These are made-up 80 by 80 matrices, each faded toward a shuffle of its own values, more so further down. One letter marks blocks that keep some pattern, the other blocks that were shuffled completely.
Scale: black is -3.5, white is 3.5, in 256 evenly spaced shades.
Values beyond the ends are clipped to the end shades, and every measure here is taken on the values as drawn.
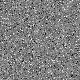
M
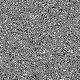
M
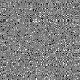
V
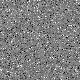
M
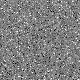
M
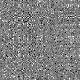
V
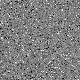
M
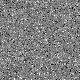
M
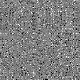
V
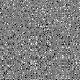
V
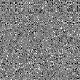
V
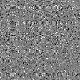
V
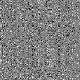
V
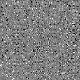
V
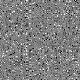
V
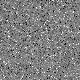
M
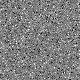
M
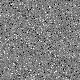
M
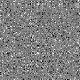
V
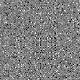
V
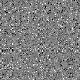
V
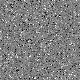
M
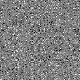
V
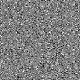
V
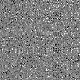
V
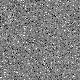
M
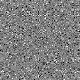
V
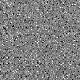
V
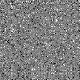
V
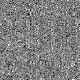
V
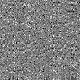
V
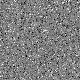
M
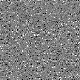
V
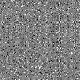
V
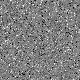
M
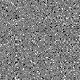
V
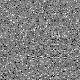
V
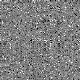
V
